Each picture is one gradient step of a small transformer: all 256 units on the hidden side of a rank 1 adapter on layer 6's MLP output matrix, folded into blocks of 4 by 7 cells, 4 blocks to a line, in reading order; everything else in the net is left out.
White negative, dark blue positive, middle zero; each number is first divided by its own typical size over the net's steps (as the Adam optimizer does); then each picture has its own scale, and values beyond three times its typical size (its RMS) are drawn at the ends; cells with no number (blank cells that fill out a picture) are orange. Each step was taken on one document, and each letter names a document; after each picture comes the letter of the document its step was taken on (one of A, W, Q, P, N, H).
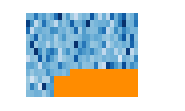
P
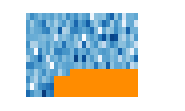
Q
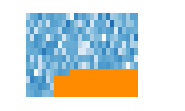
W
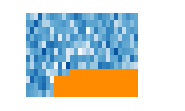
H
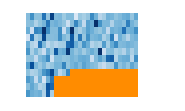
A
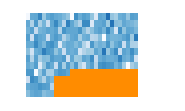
W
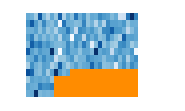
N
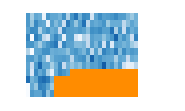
Q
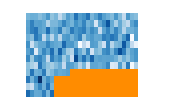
Q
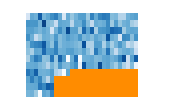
H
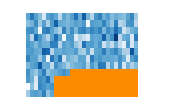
Q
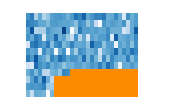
A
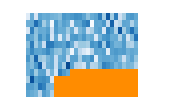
H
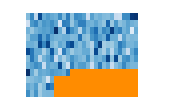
N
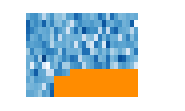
H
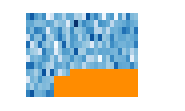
A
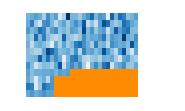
Q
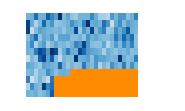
P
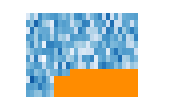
H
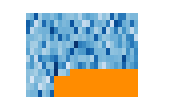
H
